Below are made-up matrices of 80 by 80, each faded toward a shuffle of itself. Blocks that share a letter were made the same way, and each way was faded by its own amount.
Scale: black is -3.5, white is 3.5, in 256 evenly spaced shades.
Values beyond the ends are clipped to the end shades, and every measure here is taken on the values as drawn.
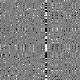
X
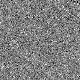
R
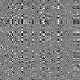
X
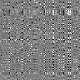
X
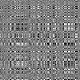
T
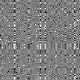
X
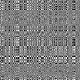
T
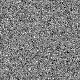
R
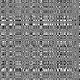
T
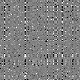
X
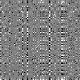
X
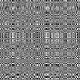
T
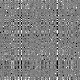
X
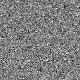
R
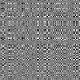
T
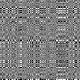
T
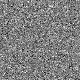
R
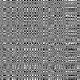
T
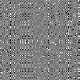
X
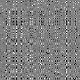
X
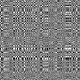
T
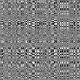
T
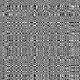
T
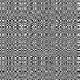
T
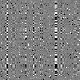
X
